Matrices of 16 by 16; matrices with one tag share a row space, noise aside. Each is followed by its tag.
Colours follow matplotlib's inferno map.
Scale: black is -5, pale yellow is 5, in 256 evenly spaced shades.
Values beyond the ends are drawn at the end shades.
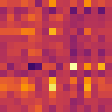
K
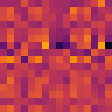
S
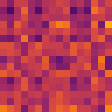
S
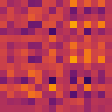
K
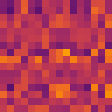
S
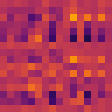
K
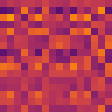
S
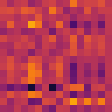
K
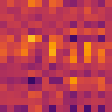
K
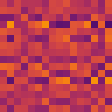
S
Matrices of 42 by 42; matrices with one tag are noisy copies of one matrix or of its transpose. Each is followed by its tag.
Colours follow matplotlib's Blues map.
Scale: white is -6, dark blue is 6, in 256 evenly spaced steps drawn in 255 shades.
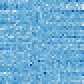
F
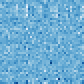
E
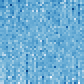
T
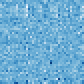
E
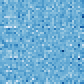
E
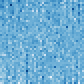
T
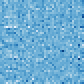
E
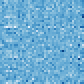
E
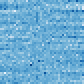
F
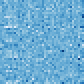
E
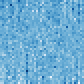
T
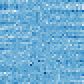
F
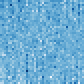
T
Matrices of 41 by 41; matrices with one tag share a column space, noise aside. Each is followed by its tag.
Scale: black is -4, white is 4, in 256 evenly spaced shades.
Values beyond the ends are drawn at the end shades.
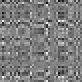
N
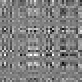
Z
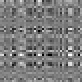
Z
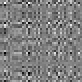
N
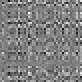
N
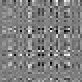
Z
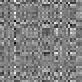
N
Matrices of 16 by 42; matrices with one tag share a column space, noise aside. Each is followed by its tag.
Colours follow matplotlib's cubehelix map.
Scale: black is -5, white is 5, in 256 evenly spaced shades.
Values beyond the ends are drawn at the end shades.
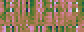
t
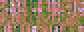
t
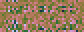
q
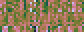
t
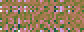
q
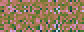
q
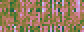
t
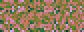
q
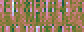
t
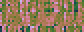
t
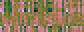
t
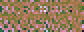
q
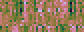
t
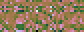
q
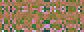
q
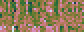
t
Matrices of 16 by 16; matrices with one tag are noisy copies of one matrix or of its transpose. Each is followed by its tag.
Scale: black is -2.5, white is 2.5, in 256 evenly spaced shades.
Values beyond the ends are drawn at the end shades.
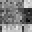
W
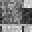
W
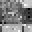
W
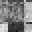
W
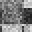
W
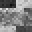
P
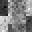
P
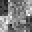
P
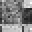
W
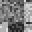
W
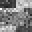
P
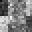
P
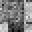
W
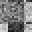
W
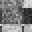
W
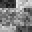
P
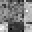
W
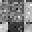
W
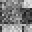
W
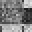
W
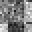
W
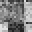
W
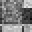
W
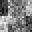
P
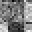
W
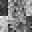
P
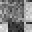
W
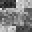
P
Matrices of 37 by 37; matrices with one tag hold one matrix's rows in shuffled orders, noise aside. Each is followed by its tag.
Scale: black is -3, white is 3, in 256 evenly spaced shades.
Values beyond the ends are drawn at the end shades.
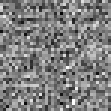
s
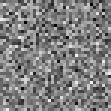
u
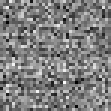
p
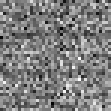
s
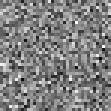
u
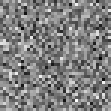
u
